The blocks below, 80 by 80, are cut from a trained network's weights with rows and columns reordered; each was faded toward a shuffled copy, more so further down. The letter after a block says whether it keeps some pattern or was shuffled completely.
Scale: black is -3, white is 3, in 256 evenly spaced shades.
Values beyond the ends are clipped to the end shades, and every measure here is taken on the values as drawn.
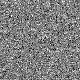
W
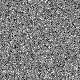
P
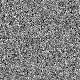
P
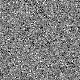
W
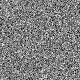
P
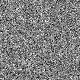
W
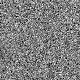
W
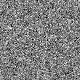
P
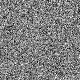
P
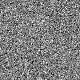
P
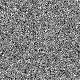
P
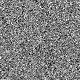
P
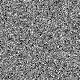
W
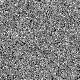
P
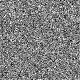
P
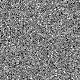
W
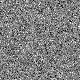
P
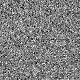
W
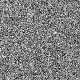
W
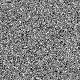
P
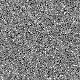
P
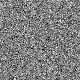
P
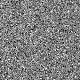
P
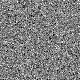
W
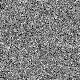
P
